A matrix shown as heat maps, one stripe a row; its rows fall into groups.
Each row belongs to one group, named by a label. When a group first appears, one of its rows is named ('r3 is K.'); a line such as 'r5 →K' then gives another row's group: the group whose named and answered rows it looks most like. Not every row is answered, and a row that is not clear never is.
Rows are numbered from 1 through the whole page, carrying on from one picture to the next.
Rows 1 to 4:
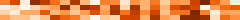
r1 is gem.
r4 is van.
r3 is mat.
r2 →mat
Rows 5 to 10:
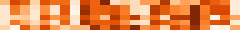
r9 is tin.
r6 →tin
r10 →mat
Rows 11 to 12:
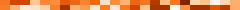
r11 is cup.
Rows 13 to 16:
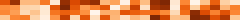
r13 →cup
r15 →van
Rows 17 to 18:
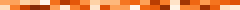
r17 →van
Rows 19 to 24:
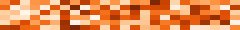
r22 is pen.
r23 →tin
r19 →cup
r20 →van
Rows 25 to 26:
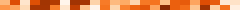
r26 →gem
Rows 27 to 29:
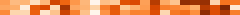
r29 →pen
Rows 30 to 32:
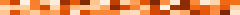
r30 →cup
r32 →tin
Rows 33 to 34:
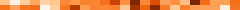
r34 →cup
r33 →mat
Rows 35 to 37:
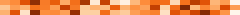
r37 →gem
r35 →gem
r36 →pen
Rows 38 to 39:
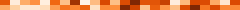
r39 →van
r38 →van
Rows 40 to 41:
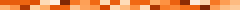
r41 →tin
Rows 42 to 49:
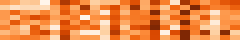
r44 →cup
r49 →cup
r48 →pen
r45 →pen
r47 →cup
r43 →mat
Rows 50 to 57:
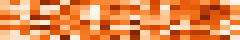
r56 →mat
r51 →pen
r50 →gem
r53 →gem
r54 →mat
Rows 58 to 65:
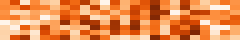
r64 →mat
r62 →mat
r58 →cup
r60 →van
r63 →mat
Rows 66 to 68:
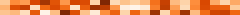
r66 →gem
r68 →pen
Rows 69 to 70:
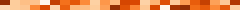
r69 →van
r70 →pen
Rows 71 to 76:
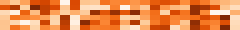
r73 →mat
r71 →gem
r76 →tin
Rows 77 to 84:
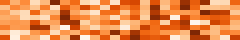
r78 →cup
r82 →gem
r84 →van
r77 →van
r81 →pen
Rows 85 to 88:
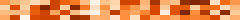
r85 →van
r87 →pen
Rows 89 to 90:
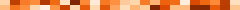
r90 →tin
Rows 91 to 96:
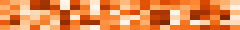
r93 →van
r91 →gem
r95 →cup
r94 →tin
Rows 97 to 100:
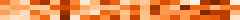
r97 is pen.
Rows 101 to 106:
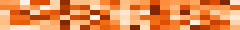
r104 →gem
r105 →tin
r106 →mat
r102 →cup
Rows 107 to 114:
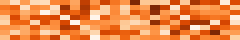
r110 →gem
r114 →gem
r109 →cup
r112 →pen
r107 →mat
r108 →cup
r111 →tin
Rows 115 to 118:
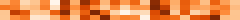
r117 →tin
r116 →cup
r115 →cup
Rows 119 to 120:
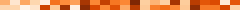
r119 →mat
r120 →mat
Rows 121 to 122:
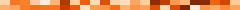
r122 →pen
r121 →tin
